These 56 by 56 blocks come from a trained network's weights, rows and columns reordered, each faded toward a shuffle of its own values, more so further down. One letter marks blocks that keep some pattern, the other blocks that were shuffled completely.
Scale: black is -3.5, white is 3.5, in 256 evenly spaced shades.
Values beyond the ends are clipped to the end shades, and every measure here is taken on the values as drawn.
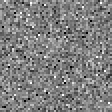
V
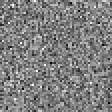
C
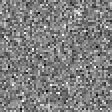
V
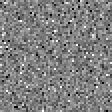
V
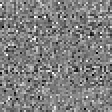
C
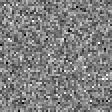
V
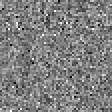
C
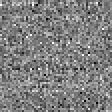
C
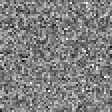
C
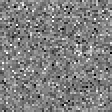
V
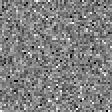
V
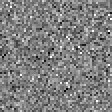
V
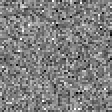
V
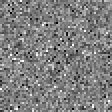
V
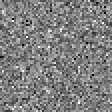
V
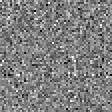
C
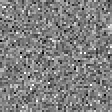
V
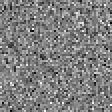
V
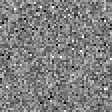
V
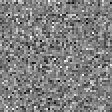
C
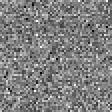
C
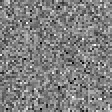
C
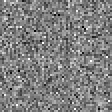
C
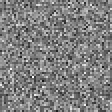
V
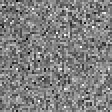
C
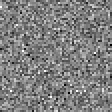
V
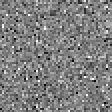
C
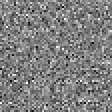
C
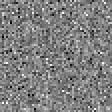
C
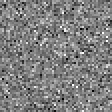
V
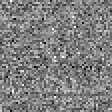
C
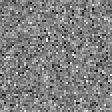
V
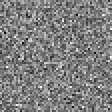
V
